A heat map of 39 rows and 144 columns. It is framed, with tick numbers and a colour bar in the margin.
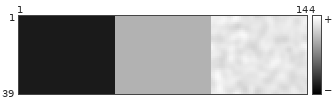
The table splits into one row of 3 panels. Panel 1,1: very low, flat. Panel 1,2: high, flat. Panel 1,3: very high, blotchy, faint in contrast.
